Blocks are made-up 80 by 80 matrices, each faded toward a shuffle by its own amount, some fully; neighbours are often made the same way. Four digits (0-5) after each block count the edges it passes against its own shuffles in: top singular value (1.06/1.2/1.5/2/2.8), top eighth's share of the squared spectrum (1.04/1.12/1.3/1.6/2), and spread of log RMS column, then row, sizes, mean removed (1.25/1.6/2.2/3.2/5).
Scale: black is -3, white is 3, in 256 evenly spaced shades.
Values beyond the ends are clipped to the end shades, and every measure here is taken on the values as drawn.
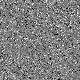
2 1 0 0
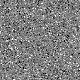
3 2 0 0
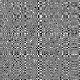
5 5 4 3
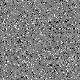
3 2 1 1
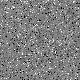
0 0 0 0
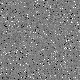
1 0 0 0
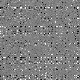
4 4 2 3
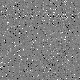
3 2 1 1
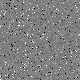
0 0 0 0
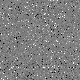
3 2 1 0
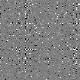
4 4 2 2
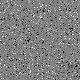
2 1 0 0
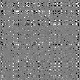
5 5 3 3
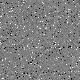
2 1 0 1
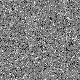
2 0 0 0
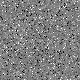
0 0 0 0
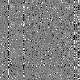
4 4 3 1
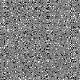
4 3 2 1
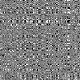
5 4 3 3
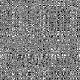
4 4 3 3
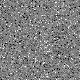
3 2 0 1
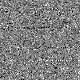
1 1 0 2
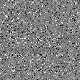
3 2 0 1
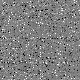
2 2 0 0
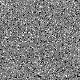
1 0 0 1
